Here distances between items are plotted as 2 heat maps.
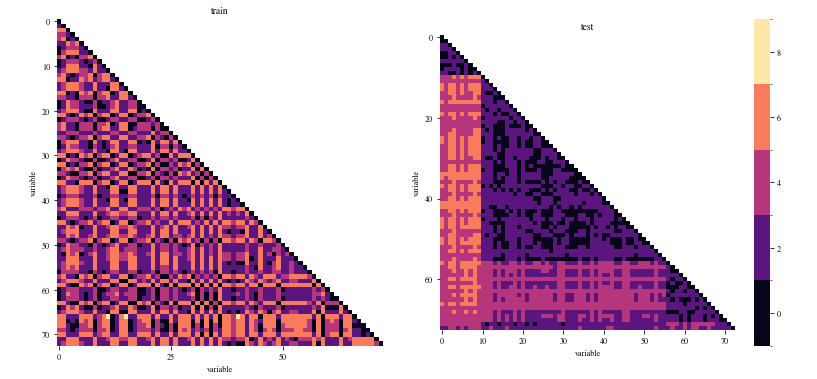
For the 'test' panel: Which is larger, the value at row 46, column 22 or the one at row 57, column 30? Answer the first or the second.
the second
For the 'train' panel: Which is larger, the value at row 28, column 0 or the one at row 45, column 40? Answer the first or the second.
the second
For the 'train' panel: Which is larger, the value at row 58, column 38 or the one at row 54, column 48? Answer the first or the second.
the second
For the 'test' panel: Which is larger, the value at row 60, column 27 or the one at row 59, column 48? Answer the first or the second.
the first
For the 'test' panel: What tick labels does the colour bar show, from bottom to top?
0, 2, 4, 6, 8
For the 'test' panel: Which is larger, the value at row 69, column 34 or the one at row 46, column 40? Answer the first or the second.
the first
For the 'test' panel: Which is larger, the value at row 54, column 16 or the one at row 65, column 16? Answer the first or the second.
the second
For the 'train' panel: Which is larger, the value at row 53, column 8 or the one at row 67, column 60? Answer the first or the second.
the first
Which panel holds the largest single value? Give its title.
train
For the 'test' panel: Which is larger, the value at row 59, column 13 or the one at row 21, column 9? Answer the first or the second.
the second
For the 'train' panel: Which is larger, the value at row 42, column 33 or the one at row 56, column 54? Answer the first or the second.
the first
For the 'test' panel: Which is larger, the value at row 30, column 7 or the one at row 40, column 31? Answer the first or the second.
the first
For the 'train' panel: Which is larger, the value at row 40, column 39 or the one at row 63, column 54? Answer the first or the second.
the second
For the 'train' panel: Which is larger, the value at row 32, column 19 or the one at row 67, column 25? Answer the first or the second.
the second
